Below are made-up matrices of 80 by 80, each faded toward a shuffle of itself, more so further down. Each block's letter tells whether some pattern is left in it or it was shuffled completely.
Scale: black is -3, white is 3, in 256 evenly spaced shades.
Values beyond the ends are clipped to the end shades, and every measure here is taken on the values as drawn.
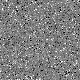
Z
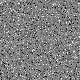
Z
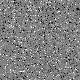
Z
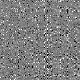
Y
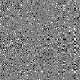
Y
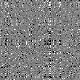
Y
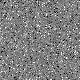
Z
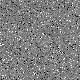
Z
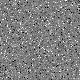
Z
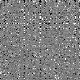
Y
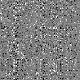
Y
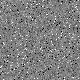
Z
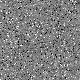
Z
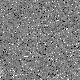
Z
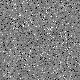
Z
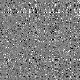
Y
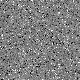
Z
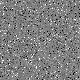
Z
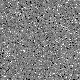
Z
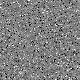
Z
